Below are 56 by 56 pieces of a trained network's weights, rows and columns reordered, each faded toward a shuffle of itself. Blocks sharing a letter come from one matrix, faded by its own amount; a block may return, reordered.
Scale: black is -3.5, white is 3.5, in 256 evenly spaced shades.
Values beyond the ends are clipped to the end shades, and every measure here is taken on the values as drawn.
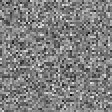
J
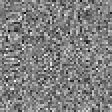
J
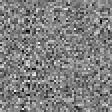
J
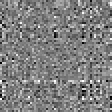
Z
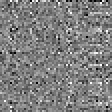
Z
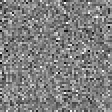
J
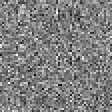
J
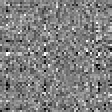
Z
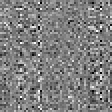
Z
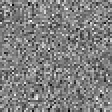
J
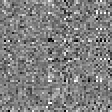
Z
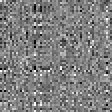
Z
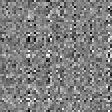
Z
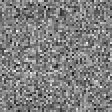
J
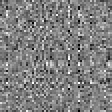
Z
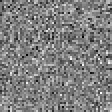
J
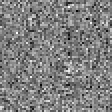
J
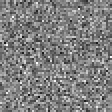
J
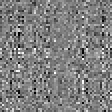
Z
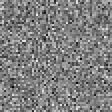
J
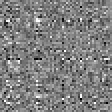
Z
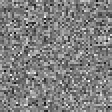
J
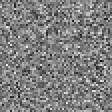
J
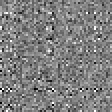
Z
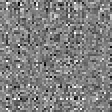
Z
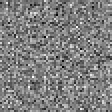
J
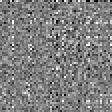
Z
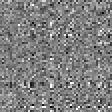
Z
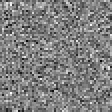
J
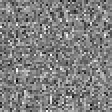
J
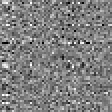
Z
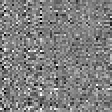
Z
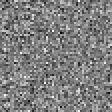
J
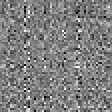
Z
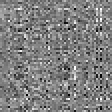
Z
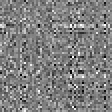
Z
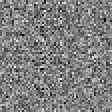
J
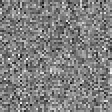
J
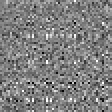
Z
